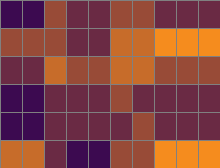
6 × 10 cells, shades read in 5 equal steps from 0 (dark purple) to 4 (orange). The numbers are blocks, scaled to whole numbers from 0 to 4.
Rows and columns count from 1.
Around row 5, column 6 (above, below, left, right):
2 2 1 2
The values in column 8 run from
1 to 4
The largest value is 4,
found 6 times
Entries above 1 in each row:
3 8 8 1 1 7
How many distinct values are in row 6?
5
